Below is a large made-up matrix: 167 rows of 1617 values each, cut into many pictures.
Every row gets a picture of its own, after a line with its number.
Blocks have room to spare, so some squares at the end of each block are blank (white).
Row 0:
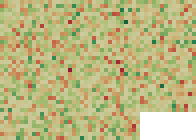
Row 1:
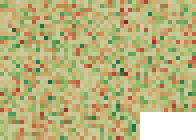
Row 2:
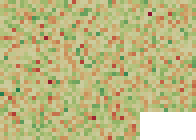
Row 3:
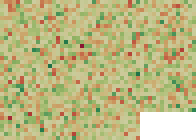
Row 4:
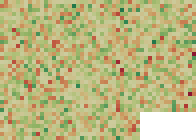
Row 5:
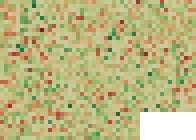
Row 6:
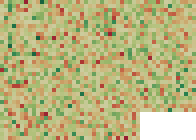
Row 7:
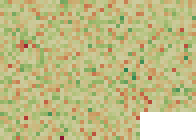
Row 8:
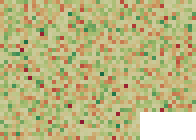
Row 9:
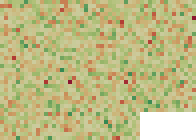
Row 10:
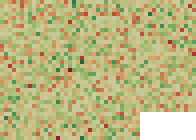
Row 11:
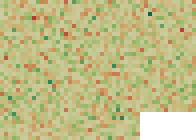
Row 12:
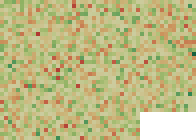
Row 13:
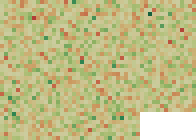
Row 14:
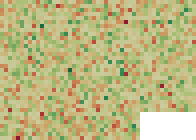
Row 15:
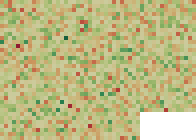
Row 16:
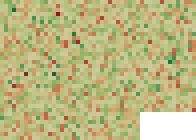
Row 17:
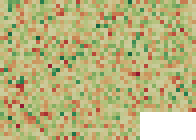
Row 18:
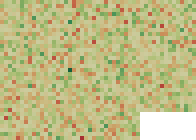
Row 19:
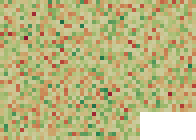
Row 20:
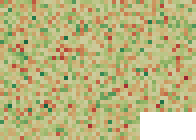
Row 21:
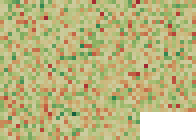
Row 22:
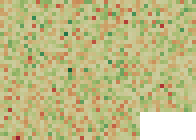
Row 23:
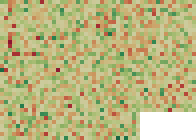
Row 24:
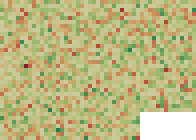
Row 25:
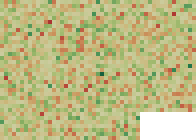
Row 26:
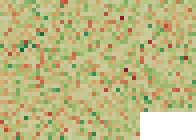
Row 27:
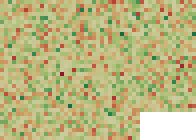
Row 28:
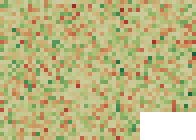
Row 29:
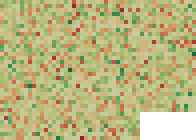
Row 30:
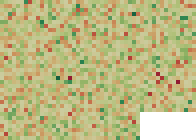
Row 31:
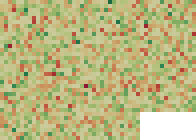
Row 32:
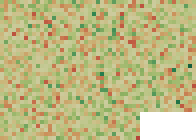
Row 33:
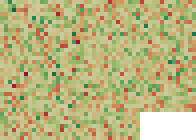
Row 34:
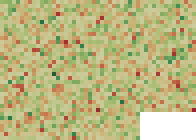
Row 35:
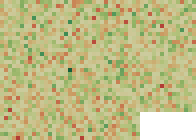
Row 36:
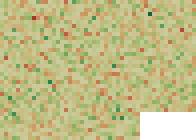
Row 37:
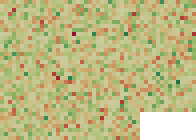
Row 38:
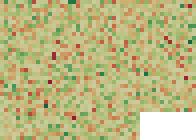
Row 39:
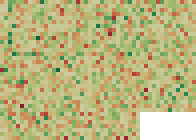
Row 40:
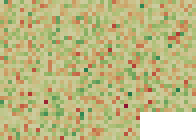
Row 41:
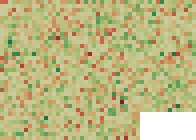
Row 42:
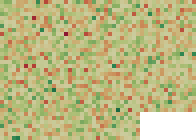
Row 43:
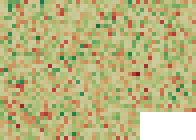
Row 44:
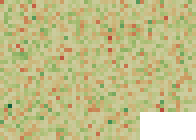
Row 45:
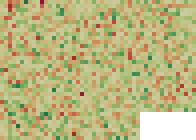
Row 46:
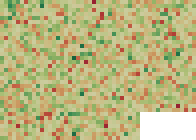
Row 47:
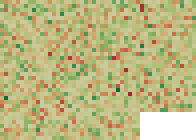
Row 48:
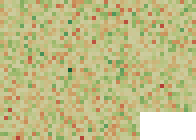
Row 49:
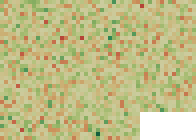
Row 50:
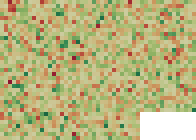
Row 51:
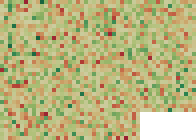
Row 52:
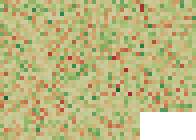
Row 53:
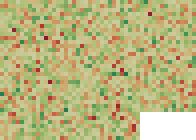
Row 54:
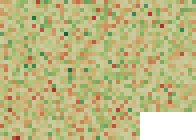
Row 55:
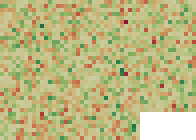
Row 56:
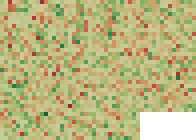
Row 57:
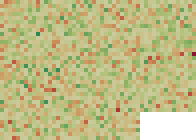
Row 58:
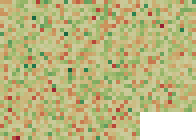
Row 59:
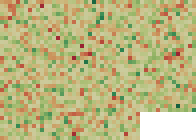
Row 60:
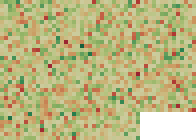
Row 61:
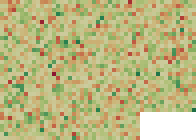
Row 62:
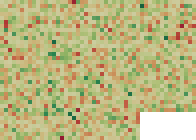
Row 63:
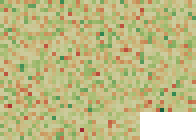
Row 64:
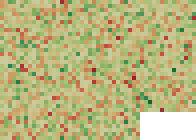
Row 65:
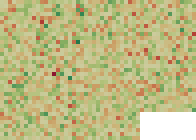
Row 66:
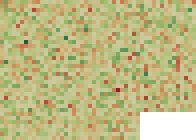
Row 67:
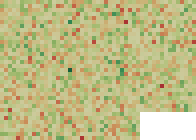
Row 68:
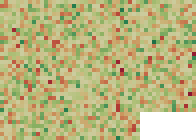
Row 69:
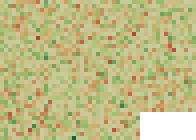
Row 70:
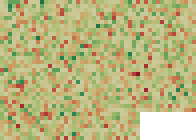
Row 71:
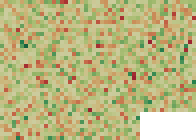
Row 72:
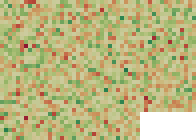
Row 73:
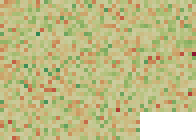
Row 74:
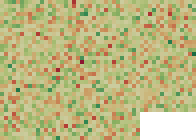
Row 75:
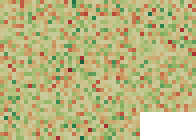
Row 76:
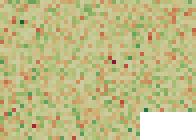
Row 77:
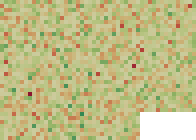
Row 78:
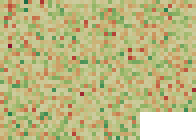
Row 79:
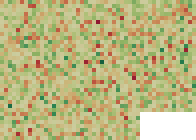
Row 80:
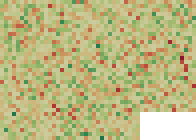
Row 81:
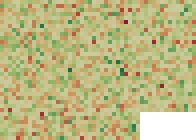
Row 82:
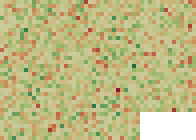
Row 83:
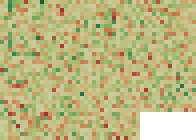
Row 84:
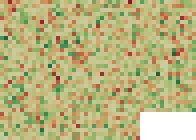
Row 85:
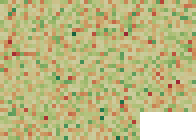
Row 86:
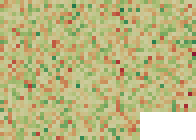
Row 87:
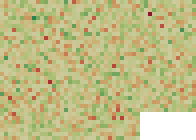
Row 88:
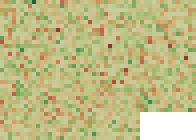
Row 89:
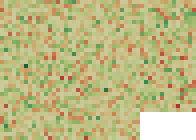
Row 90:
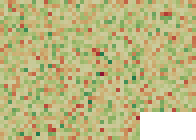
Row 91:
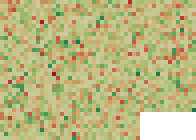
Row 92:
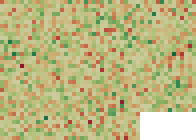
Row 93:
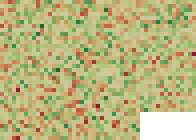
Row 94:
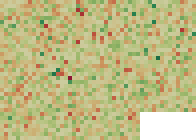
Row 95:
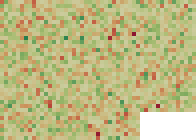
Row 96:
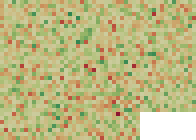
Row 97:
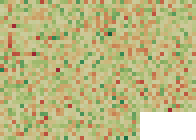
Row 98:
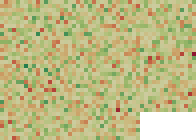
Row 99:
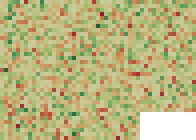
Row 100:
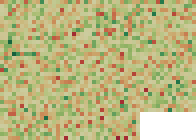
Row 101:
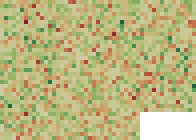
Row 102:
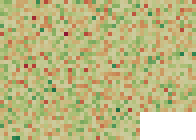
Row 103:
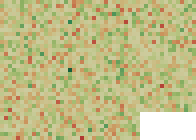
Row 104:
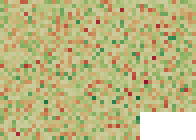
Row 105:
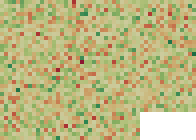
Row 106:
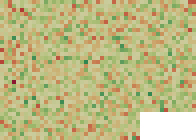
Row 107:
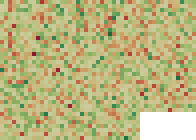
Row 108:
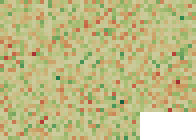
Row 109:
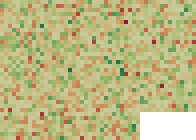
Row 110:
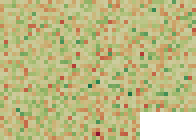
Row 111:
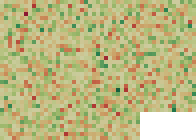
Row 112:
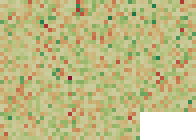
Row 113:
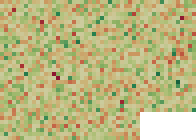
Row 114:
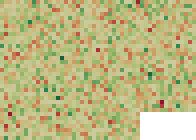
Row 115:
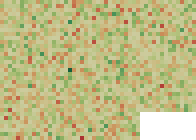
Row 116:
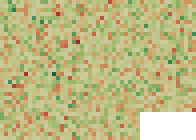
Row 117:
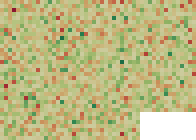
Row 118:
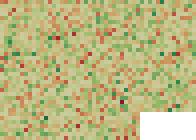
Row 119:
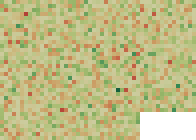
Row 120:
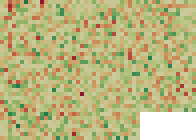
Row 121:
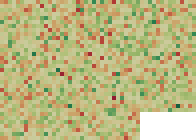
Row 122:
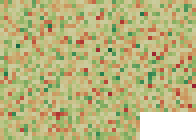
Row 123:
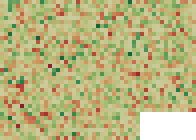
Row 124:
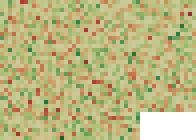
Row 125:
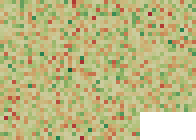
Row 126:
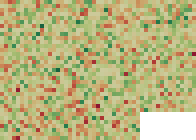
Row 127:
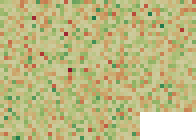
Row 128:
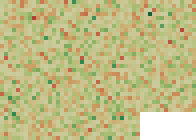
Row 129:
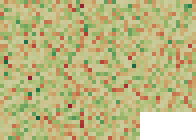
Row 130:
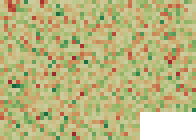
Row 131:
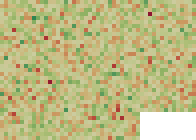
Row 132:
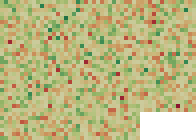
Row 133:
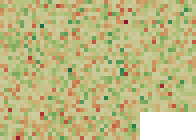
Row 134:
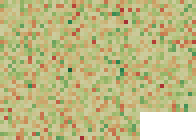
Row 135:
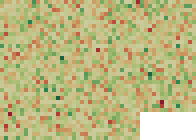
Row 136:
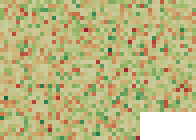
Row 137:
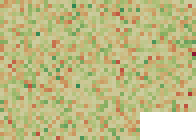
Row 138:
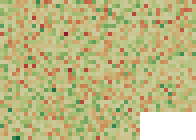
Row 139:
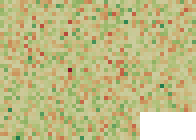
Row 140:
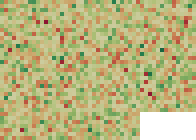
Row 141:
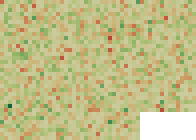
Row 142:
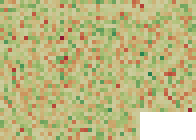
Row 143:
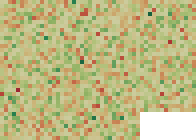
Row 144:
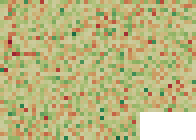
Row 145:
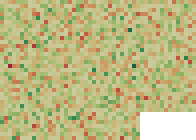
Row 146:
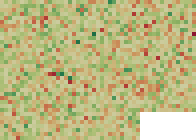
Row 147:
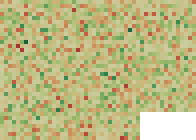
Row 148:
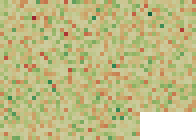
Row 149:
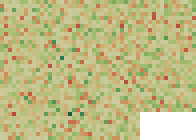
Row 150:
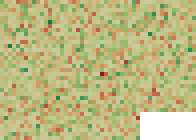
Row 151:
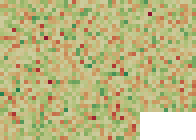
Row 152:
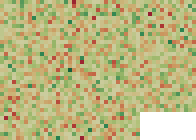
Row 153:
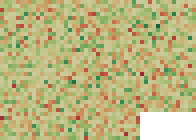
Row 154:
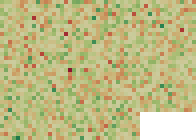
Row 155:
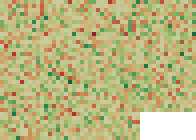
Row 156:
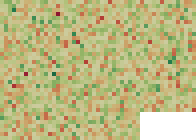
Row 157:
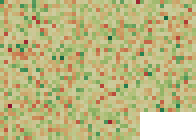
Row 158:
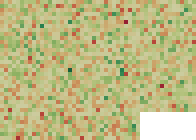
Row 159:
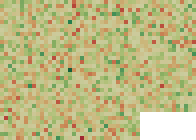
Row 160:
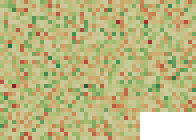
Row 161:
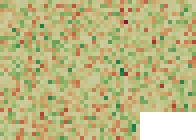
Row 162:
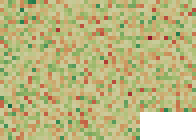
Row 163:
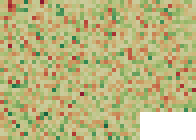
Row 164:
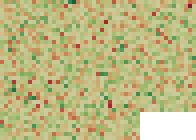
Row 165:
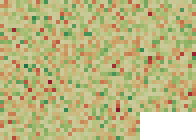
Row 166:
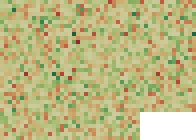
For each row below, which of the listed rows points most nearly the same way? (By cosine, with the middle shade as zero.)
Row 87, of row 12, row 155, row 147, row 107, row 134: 12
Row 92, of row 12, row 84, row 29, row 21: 84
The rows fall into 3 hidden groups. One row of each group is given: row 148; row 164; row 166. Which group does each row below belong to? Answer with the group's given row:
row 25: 164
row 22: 148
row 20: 164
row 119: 164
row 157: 164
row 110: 164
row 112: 166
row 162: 164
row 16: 166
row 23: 166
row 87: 148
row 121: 166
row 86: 148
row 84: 166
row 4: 148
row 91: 166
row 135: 164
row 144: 166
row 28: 148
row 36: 148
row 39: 166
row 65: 166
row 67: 148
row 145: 164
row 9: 164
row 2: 148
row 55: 148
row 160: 166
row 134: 148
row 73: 148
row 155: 166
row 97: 166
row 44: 164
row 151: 148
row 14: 148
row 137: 148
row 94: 166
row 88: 164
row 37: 166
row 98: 148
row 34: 166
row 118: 166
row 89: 164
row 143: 148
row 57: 148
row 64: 164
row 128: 148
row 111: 164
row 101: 164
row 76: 164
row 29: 148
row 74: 148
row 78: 166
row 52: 164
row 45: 166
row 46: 166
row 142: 164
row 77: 164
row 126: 148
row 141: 164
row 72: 164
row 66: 164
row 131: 148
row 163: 166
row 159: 148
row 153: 164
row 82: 164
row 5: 164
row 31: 166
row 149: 164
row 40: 164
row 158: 148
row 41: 166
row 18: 148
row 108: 166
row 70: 166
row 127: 148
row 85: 166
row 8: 164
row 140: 164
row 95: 164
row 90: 164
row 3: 166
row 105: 148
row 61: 166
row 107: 166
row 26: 164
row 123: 166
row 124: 164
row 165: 148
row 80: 164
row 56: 166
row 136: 164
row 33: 166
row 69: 164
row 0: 148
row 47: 164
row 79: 164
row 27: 166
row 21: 166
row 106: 164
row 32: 164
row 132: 166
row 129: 164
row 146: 166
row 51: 166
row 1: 148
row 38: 164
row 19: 164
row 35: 148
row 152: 148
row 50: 166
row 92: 166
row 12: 148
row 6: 166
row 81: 148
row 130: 166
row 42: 148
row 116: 166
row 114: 164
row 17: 166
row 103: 148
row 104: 164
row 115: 148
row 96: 164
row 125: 148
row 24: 164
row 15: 164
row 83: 166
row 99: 166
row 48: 148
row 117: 164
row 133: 148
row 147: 164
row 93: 148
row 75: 148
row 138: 148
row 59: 166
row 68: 148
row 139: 148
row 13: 148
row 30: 166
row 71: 164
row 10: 148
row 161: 148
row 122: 164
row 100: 166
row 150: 164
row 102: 148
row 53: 148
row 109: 148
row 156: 166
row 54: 148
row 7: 164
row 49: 164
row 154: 148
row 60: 166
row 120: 166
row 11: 148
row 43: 166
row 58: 148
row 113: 166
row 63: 164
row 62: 164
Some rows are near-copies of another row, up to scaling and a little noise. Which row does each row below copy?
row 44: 141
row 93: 126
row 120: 45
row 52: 47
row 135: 114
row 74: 105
